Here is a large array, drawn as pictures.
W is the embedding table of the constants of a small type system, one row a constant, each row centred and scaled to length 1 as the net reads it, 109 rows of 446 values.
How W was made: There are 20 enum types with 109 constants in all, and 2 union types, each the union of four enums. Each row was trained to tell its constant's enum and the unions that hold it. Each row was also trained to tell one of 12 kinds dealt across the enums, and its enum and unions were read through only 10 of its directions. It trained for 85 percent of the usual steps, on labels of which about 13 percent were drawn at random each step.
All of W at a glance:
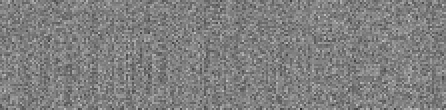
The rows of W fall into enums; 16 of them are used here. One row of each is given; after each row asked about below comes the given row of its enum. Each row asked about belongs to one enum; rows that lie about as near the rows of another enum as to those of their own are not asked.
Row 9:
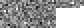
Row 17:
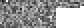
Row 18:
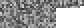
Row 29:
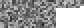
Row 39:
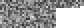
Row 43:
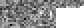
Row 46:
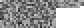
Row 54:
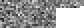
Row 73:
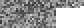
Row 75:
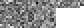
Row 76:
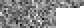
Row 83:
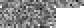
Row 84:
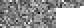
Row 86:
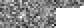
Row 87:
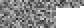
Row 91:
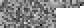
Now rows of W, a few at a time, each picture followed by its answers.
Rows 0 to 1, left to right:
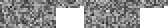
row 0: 76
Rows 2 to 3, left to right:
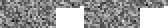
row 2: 17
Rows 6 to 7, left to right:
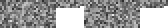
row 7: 18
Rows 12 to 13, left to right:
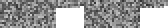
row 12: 46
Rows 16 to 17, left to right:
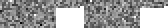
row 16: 91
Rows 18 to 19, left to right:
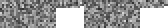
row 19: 73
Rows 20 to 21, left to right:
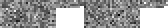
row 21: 84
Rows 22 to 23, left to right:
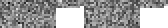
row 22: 46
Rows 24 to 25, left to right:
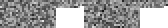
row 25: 75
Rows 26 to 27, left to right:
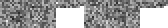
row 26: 73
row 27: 9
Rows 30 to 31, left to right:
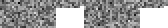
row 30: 17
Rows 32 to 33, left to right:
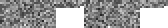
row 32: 18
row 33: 29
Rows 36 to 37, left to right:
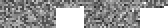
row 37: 75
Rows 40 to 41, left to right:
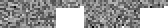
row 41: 39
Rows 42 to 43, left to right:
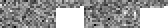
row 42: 29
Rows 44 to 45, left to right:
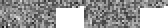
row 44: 39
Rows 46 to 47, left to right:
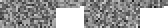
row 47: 75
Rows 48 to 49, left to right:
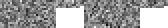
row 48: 29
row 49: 75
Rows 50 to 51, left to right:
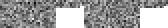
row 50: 17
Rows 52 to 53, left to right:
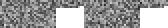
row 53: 39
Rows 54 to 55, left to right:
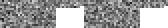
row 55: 54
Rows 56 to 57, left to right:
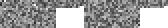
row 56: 54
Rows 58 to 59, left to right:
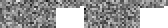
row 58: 43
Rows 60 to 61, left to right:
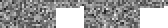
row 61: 17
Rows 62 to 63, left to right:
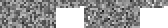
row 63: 76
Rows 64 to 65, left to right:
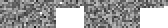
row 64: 18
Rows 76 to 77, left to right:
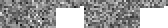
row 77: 39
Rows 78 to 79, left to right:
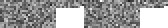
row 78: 75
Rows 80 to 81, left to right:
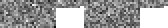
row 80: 18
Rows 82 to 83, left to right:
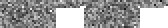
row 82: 18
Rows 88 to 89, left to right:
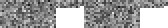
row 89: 73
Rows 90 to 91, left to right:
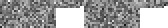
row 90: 86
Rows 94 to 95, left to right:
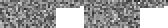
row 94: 86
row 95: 39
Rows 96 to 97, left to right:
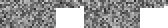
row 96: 54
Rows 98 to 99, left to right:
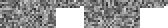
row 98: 54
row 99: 9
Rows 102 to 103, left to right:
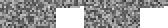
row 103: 54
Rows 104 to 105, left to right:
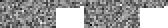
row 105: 86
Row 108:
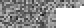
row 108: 73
